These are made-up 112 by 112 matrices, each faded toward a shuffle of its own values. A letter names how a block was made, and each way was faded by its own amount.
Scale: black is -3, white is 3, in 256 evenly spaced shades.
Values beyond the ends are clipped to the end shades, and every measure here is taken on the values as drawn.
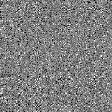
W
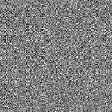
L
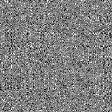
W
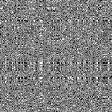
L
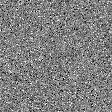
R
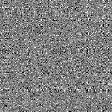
W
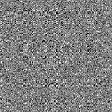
L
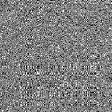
L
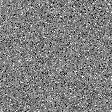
R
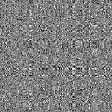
L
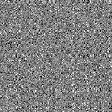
W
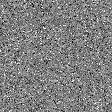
R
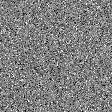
R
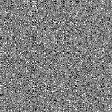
W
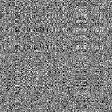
L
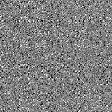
W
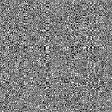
L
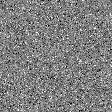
R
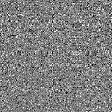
W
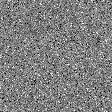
R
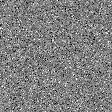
R
